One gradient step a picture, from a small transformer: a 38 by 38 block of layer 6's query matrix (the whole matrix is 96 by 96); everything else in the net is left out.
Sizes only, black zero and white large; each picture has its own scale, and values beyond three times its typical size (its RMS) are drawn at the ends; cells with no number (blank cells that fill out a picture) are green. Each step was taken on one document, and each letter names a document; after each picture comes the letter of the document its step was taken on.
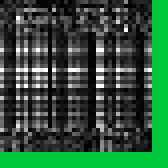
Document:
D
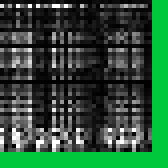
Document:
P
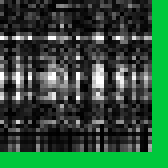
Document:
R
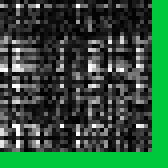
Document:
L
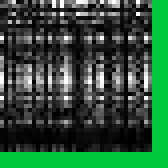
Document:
R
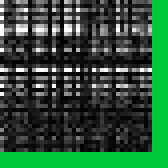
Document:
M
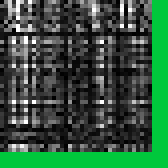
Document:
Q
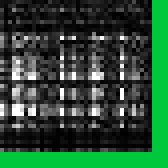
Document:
R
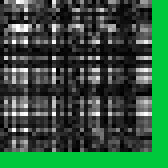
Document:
Q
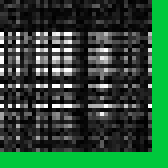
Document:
D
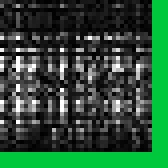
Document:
R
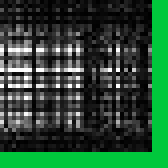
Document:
D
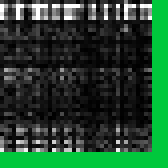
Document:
M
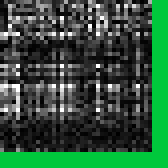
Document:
R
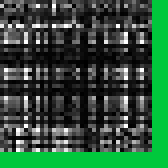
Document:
M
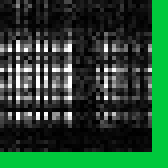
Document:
D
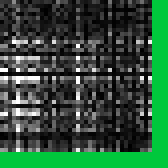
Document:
L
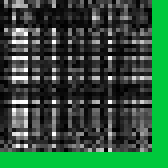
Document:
Q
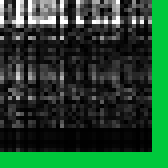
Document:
R
